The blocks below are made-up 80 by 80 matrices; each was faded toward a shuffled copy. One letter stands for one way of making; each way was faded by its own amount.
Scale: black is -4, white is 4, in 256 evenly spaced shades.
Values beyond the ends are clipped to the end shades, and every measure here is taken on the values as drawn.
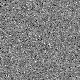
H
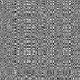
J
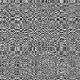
J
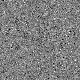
H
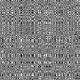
J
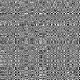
J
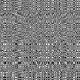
J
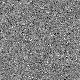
H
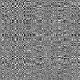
J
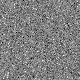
H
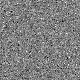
H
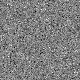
H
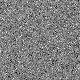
H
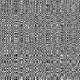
J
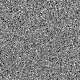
H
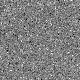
H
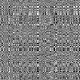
J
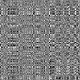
J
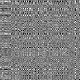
J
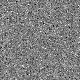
H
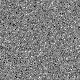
H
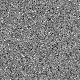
H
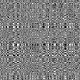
J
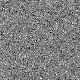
H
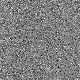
H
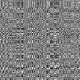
J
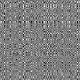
J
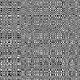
J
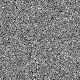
H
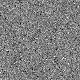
H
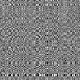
J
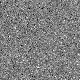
H
